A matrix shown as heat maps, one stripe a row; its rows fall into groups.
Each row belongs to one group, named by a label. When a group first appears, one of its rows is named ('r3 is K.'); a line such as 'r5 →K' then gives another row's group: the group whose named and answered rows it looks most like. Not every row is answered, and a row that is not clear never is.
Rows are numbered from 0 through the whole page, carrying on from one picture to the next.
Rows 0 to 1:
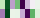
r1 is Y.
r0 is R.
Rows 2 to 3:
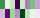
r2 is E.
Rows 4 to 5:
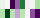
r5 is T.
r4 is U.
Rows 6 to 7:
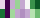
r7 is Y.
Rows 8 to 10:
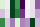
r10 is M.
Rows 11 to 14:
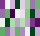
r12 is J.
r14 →M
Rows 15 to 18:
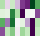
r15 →Y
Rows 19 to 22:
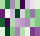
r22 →T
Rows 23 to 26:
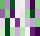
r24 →J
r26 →T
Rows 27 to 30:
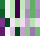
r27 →E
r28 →E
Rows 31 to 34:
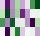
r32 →R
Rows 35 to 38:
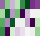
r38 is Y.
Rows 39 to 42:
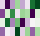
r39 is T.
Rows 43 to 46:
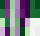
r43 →Y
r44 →Y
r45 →R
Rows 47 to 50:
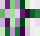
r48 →Y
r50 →R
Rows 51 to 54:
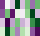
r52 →J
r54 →T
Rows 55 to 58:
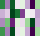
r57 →J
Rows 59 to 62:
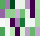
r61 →U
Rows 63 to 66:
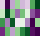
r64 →T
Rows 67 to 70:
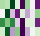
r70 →R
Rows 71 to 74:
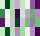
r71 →T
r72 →E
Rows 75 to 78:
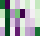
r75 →Y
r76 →R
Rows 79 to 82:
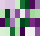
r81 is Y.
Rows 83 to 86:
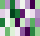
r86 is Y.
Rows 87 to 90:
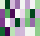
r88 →J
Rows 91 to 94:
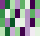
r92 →E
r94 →R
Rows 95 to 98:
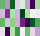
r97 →Y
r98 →M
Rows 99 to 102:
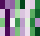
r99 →U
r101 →M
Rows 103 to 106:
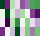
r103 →Y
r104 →T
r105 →M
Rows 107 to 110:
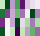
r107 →R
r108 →M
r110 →E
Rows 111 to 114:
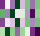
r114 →T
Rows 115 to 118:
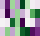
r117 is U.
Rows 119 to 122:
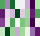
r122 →T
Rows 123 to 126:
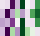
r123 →U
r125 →U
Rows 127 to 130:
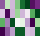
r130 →U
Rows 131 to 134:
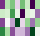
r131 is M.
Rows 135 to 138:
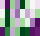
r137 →T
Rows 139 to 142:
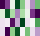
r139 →U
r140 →T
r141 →U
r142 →M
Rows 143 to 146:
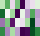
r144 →E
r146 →Y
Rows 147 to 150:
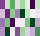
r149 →J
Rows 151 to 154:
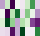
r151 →J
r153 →T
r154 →U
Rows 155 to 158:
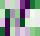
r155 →Y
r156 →R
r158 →Y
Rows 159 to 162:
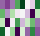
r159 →U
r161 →M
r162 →E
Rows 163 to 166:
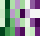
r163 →T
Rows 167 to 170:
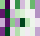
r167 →M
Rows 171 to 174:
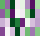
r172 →J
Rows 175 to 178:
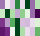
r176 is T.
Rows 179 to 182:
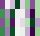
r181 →J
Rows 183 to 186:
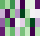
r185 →J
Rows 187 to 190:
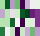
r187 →R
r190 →E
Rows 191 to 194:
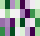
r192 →Y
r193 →U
